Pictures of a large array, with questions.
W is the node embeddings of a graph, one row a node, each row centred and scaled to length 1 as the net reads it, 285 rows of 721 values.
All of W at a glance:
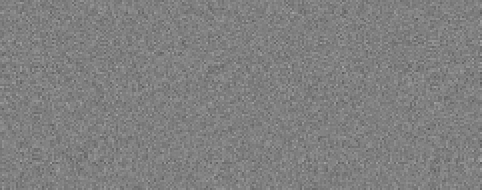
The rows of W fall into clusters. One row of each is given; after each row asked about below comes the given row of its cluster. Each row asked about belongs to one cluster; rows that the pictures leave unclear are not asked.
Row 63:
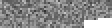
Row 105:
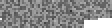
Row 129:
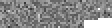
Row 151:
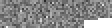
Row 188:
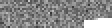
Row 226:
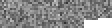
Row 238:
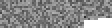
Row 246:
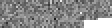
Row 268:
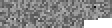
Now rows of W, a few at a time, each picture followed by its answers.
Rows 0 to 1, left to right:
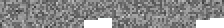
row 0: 151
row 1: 246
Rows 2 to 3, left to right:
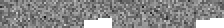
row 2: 268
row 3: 63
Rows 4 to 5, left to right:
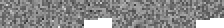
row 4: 105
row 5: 226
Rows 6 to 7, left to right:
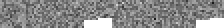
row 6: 151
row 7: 105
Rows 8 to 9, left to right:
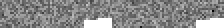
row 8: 246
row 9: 188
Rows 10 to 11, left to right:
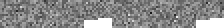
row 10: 151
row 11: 63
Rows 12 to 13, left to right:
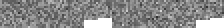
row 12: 63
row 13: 268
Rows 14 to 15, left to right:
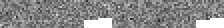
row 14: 151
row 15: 129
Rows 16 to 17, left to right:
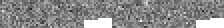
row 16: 188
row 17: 151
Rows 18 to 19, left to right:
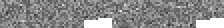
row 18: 151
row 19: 129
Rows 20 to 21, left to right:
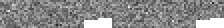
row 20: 129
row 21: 188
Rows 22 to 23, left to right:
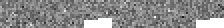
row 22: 268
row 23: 226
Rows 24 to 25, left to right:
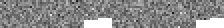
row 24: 238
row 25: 238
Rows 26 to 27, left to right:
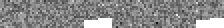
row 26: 151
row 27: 105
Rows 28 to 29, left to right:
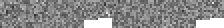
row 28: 151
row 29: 105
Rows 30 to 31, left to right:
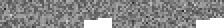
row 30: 246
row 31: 188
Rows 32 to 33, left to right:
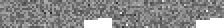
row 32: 188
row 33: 238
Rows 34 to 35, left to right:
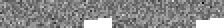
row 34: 63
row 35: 246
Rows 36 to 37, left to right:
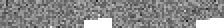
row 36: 105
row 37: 188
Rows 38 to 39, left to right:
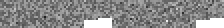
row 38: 268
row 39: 129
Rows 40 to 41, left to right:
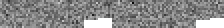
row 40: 63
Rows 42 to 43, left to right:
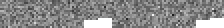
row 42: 188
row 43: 246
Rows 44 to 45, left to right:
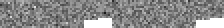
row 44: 129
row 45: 238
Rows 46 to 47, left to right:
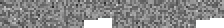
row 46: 268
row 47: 105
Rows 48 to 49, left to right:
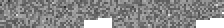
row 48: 246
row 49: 151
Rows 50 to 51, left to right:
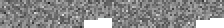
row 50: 63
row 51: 268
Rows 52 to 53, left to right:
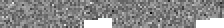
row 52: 226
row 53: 63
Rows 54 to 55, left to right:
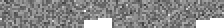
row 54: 105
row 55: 151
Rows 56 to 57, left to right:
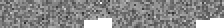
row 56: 105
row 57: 226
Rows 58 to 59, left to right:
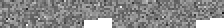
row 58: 268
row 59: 151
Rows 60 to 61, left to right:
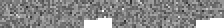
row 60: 246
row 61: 105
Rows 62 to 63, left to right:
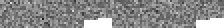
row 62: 105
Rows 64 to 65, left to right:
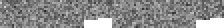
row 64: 63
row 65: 226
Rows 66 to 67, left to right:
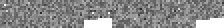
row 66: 105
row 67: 246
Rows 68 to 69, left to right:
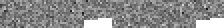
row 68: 105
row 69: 129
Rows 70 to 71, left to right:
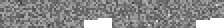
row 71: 151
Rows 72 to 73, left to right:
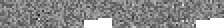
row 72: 268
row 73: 129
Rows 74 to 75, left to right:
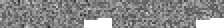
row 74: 105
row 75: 188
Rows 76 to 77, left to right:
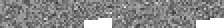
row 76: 151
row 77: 226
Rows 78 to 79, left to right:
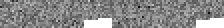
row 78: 268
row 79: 246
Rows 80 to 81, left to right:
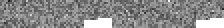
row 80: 246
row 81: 63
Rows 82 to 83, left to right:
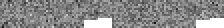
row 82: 246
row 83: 188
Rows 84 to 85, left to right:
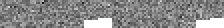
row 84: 151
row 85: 268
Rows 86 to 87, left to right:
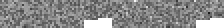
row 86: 226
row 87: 129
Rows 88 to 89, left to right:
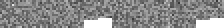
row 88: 238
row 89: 105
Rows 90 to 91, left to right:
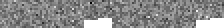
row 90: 226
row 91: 268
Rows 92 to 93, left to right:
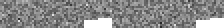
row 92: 129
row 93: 238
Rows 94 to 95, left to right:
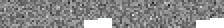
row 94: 188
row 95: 238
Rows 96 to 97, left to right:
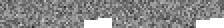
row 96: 246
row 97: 63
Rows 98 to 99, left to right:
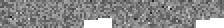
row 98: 268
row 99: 63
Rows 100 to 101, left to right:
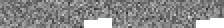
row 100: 63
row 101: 63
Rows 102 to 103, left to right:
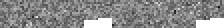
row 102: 268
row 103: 226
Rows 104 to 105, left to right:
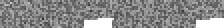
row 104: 105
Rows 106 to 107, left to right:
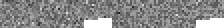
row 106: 63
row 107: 105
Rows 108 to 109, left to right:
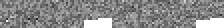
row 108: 268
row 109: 151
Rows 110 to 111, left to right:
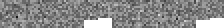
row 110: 151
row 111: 188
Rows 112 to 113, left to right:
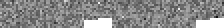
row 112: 268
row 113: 246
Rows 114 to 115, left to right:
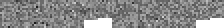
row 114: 188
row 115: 151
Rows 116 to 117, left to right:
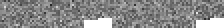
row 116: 188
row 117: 226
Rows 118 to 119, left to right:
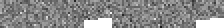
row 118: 151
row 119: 238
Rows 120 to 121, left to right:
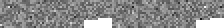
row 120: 151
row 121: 151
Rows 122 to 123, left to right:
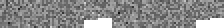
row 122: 105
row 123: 151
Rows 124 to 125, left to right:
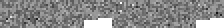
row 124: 268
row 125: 129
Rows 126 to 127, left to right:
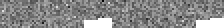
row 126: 188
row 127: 268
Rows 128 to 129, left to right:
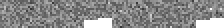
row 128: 188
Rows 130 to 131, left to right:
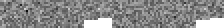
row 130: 129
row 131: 238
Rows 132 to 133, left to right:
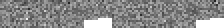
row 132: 188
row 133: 188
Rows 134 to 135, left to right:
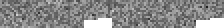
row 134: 63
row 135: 268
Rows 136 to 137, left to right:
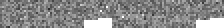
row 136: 188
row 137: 246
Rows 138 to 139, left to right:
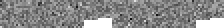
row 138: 238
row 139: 129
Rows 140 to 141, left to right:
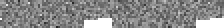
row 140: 105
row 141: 63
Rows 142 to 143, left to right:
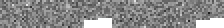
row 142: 238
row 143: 129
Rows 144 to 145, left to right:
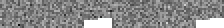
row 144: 105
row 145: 188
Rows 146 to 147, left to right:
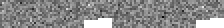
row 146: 188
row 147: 105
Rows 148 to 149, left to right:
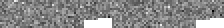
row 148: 226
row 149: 188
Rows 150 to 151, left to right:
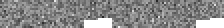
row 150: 226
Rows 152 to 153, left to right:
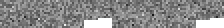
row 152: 268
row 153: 246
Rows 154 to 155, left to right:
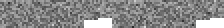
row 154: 129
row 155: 129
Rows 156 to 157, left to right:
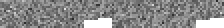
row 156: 129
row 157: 246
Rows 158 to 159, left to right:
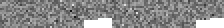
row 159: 238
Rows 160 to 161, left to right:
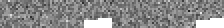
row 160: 246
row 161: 268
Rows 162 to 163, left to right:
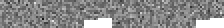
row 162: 105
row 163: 246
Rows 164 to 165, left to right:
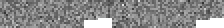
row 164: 63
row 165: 246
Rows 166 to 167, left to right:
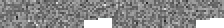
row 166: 151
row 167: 105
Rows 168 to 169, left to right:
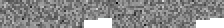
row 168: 63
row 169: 238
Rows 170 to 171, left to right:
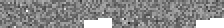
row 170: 129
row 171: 268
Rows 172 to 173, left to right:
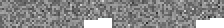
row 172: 188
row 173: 188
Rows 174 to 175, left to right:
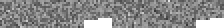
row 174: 129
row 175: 63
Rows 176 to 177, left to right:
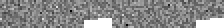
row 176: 105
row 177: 238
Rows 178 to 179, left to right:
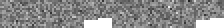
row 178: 188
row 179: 63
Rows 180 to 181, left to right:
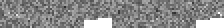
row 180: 246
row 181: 151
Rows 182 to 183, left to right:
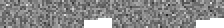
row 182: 105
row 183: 238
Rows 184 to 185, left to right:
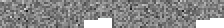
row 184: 129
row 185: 188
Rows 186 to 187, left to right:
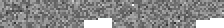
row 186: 151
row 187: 151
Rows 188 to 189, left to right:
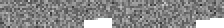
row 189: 238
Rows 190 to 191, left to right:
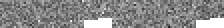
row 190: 129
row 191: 226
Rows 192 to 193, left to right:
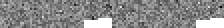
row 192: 226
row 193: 151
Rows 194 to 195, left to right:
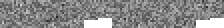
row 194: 129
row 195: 268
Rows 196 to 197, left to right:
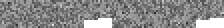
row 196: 129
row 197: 246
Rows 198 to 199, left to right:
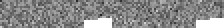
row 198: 238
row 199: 63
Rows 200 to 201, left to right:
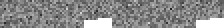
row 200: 246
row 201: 63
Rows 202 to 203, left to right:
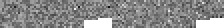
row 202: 151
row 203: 226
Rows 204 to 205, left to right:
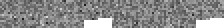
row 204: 246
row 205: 105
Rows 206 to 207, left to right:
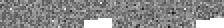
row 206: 105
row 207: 226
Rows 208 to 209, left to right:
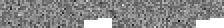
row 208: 105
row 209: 246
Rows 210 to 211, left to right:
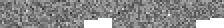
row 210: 129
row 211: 151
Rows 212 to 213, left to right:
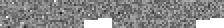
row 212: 226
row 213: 151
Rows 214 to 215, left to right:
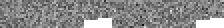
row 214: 246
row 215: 129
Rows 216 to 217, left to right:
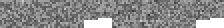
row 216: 129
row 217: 151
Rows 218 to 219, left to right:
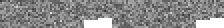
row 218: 188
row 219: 129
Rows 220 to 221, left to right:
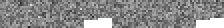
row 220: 188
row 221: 268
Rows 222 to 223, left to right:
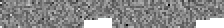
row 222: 238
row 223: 238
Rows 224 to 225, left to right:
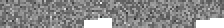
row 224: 105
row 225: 63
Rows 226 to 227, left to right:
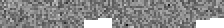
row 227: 238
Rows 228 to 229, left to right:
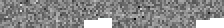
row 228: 151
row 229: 246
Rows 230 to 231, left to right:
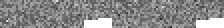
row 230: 268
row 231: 63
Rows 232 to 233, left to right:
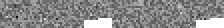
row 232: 151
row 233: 238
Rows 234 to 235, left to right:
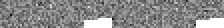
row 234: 238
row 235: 105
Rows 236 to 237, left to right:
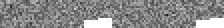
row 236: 151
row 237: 238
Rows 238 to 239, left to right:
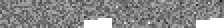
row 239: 63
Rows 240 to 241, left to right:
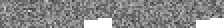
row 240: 188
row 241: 238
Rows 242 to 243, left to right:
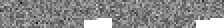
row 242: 188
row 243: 268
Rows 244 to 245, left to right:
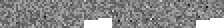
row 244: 268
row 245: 268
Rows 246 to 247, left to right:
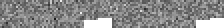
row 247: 188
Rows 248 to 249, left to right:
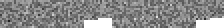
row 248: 129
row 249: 238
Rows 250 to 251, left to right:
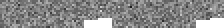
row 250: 188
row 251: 129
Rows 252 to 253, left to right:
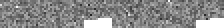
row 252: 188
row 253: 63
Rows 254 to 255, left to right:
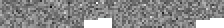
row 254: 63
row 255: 188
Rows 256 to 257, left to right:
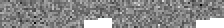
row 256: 188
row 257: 238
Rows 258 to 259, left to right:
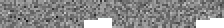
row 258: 129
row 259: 63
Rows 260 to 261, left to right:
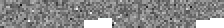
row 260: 151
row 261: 151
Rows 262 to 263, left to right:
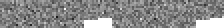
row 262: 129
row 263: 238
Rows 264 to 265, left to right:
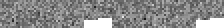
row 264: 268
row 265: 246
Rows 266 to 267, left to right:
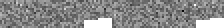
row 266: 129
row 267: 188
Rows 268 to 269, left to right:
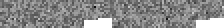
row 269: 246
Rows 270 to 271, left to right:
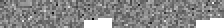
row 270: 238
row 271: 105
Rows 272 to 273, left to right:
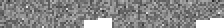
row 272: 246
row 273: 151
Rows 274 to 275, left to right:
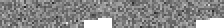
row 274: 129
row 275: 188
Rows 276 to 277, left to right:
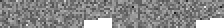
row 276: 268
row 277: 151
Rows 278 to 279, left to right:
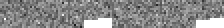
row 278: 63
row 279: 246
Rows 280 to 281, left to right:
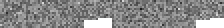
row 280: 151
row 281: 188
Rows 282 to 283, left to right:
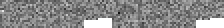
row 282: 188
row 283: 151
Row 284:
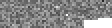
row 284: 188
